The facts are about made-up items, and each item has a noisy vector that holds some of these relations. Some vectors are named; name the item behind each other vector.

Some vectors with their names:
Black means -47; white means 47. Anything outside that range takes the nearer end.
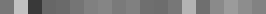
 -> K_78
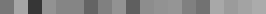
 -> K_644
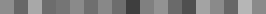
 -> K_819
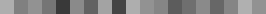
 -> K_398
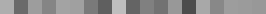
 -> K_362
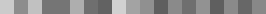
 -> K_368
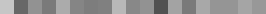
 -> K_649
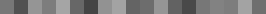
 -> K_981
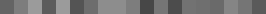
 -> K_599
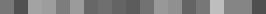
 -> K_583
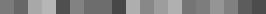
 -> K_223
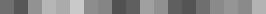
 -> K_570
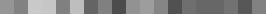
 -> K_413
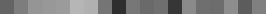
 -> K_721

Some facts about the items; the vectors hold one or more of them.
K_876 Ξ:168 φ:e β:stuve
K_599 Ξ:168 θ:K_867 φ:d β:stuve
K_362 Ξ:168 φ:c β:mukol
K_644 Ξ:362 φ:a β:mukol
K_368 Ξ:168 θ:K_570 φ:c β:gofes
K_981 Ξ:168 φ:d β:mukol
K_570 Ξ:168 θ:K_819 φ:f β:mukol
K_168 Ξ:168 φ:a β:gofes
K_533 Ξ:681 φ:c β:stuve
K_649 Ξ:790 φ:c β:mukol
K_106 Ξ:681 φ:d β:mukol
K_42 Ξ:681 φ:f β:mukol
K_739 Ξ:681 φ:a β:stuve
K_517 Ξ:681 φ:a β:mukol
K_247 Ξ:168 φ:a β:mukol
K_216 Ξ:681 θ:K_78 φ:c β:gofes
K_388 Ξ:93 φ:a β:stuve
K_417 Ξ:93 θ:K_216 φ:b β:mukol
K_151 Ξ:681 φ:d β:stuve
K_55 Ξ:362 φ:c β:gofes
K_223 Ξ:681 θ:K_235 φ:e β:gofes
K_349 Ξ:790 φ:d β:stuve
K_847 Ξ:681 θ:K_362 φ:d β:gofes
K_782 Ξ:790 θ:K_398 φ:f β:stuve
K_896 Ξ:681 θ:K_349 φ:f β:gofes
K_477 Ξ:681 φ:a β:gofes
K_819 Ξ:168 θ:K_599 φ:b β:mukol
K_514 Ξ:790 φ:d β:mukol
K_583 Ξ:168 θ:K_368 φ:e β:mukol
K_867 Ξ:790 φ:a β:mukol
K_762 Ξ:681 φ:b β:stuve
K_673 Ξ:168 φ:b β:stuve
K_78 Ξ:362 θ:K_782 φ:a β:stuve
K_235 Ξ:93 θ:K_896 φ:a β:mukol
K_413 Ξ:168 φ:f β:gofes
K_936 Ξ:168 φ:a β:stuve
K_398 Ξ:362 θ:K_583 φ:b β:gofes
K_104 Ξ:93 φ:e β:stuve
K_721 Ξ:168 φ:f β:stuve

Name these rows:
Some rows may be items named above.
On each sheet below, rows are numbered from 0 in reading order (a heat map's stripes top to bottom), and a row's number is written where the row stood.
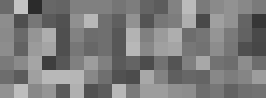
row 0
K_78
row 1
K_104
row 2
K_223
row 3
K_223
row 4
K_673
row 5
K_570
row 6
K_168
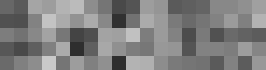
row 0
K_570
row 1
K_42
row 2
K_847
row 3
K_106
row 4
K_896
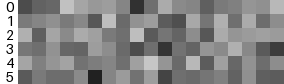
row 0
K_42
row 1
K_533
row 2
K_362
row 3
K_876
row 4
K_216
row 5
K_151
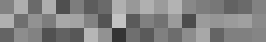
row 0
K_477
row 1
K_362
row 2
K_762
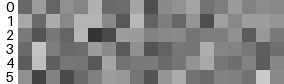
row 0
K_247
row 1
K_362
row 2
K_514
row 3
K_936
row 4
K_739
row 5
K_417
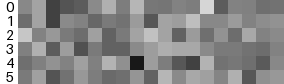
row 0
K_388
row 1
K_517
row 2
K_55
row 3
K_477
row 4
K_782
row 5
K_867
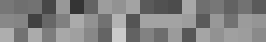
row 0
K_349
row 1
K_235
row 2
K_362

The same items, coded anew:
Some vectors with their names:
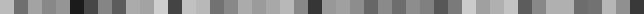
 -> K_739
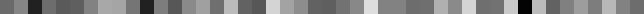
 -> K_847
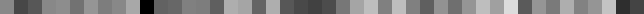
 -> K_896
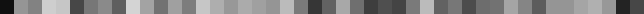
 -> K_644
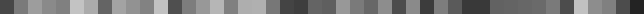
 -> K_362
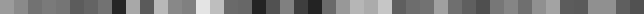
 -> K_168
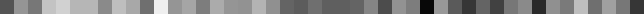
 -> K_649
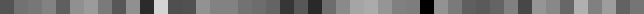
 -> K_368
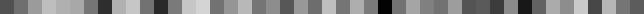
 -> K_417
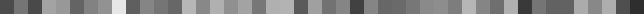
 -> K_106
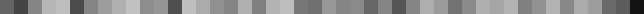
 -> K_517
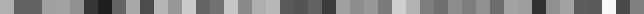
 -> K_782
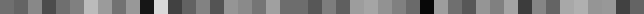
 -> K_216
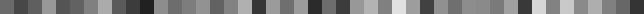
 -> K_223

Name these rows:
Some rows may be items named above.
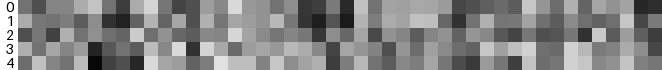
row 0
K_570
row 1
K_721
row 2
K_981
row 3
K_739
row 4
K_78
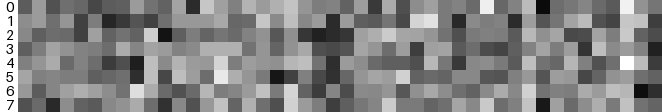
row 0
K_151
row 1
K_104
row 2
K_413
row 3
K_247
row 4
K_388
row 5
K_168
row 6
K_42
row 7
K_847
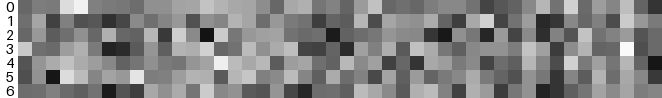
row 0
K_867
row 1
K_599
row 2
K_55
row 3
K_782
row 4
K_235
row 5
K_514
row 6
K_673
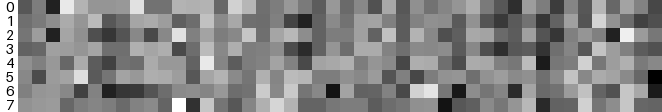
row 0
K_514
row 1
K_819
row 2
K_349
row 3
K_819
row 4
K_762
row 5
K_517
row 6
K_104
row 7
K_533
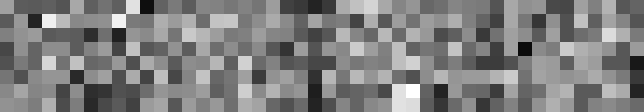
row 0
K_413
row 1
K_514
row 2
K_936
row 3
K_398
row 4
K_583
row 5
K_477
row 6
K_104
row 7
K_876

